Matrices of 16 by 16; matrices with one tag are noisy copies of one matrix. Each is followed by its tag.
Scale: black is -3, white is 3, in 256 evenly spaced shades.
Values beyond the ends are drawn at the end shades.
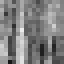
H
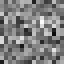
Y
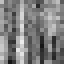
H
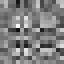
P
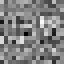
Y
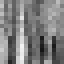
H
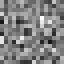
Y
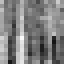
H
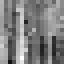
H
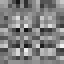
P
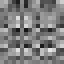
P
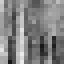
H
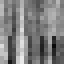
H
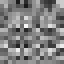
P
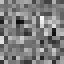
Y
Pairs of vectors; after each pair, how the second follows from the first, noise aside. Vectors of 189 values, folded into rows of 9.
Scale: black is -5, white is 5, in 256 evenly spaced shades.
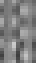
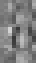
wrapped around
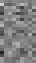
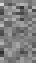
copied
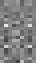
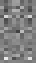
wrapped around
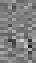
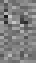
reversed
